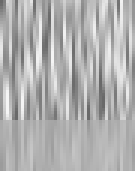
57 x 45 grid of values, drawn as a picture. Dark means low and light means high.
On average the colour sits 70% of the way up the scale. There is no overall slope. A horizontal seam about 70% of the way down splits the table, and the bottom part is calmer. The grain runs up and down. Neither half mirrors the other. The values follow a bell shape.
